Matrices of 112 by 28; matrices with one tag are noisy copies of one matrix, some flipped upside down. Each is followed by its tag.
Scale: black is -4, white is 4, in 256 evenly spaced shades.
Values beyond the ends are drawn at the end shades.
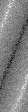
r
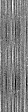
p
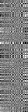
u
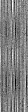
p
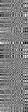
u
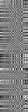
u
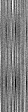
p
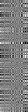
u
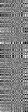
u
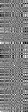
u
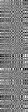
u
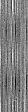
p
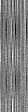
p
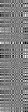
u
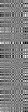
u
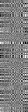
u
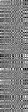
u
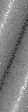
r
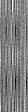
p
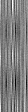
p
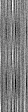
p
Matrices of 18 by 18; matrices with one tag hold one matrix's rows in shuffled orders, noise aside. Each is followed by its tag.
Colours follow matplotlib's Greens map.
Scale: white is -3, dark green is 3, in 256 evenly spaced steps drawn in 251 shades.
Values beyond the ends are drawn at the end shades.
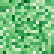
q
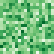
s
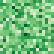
q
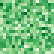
s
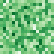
q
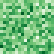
s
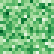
s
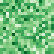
q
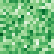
s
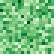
s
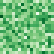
s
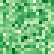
q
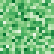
q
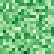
q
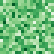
q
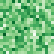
q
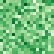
q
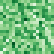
q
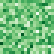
s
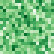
q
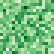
q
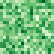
s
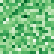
q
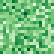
q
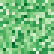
q
